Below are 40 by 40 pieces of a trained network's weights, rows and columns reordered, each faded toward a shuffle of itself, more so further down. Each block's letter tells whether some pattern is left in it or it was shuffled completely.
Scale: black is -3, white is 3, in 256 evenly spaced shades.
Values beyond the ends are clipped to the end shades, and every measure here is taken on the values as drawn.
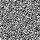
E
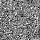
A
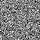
E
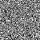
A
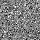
E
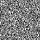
A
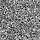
E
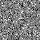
A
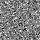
E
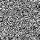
A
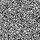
E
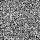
E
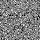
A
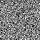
E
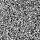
E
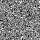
E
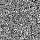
E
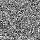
A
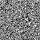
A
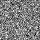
A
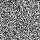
E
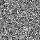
A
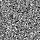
E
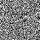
A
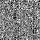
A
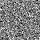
E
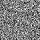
A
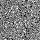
E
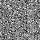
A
